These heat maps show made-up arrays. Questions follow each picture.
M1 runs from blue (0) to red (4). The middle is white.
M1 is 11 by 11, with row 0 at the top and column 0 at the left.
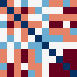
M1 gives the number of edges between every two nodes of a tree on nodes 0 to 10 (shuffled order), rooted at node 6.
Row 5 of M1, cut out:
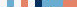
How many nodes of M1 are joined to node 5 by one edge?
4
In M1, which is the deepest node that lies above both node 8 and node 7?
5
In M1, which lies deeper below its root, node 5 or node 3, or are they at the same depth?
node 3
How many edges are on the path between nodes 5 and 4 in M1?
2
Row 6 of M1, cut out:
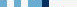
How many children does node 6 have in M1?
4
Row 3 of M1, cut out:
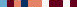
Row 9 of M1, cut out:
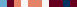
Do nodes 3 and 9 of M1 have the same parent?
yes
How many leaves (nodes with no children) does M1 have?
7
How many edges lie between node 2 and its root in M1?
1
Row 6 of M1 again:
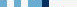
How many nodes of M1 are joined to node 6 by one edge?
4
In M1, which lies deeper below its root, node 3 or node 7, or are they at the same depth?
the same depth
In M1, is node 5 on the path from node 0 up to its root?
no
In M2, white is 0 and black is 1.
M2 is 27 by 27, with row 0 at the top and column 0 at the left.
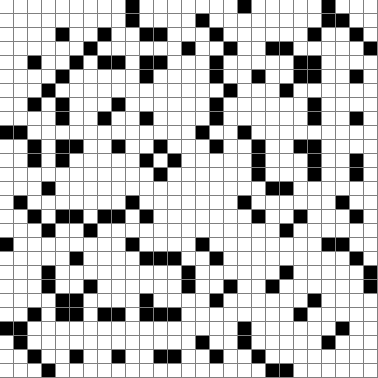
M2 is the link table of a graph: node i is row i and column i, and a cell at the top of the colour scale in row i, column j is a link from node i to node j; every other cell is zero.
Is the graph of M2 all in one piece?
no
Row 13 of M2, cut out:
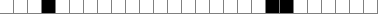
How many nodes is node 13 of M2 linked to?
3
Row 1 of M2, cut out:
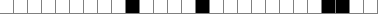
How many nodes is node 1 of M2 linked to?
4
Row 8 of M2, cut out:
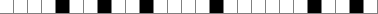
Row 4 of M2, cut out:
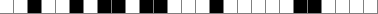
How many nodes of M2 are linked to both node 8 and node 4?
4
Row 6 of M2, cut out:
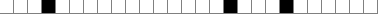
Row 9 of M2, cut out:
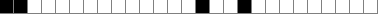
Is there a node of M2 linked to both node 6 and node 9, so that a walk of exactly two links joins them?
no
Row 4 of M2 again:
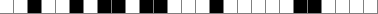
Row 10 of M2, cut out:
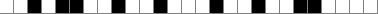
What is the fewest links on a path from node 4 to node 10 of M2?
1
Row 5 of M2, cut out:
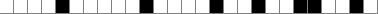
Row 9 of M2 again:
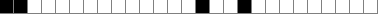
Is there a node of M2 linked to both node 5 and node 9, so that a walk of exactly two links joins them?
no
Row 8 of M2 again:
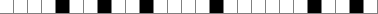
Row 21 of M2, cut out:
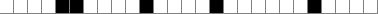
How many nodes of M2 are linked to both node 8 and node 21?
4
